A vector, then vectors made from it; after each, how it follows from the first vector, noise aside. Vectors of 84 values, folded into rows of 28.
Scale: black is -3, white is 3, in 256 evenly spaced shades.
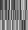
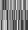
reversed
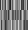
sign-scrambled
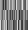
reversed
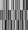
sign-scrambled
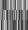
reversed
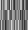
sign-scrambled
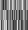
reversed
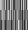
sign-scrambled
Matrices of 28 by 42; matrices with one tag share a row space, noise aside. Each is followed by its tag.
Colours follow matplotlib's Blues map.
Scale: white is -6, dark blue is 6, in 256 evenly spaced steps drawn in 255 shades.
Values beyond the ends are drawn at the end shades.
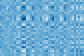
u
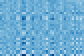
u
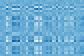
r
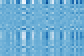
u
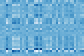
r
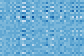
u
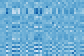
r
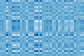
r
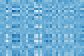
r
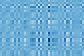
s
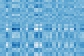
r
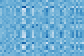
u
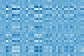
r
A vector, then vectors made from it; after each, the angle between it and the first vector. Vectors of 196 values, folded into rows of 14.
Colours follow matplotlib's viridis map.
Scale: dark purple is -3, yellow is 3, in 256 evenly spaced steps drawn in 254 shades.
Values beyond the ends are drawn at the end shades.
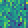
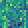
nearly parallel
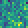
nearly opposite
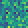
partly opposed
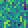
nearly parallel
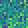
partly opposed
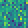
nearly parallel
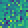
partly opposed
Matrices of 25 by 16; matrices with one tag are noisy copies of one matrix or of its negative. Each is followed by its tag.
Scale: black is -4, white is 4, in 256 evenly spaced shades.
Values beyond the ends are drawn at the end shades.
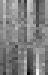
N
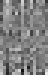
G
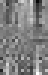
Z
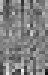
G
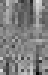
Z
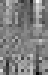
Z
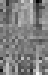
Z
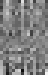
G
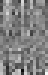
G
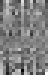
G
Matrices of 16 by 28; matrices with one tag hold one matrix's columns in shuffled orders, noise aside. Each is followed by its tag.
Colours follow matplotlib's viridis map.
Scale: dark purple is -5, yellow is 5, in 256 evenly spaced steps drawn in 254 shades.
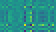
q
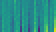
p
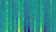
p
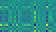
q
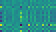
q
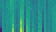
p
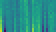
p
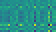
q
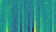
p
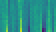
p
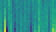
p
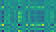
q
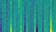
p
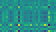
q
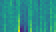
p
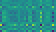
q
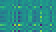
q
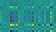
q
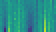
p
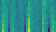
p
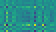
q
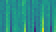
p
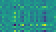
q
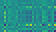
q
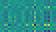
q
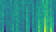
p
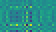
q
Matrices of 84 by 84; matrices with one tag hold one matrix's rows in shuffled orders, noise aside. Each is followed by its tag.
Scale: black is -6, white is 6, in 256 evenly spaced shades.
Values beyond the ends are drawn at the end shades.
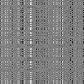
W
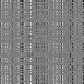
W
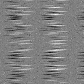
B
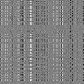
W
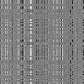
W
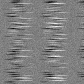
B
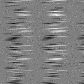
B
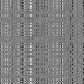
W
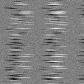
B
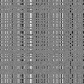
W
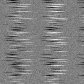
B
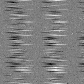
B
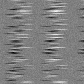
B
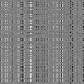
W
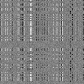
W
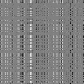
W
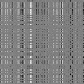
W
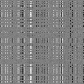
W
